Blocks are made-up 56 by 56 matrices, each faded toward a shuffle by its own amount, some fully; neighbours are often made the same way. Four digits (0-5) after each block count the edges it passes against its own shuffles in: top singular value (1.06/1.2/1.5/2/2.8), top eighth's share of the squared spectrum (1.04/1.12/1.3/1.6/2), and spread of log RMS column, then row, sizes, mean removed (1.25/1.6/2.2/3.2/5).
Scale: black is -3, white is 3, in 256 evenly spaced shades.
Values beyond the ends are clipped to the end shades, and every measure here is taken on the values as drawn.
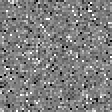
0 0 0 0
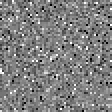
2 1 0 0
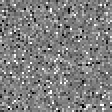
0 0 0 1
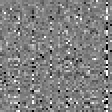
4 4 3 1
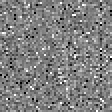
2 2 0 0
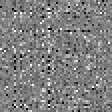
4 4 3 2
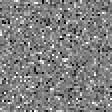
0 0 0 0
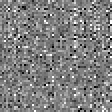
3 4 2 2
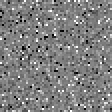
0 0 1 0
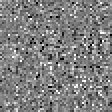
3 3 2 2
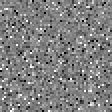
0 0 0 0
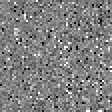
2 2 1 0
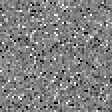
1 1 0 0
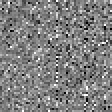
1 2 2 0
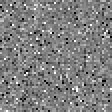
0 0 0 0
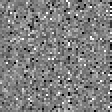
1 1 2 0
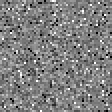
0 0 0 0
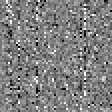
2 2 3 0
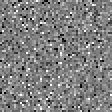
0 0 0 1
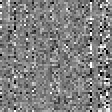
2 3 4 0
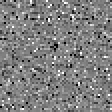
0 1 0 1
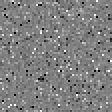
0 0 0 0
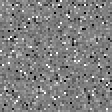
1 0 0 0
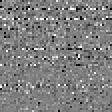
2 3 0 3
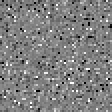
1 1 0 1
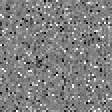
2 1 0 0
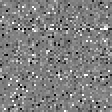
3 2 0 2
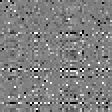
4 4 2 2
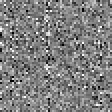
1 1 3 0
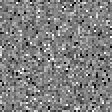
3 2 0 0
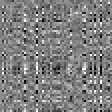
5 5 4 3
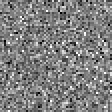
3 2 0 1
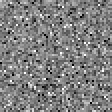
2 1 0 0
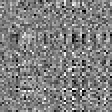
4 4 3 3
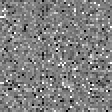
3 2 1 1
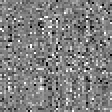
4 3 2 1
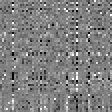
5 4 3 3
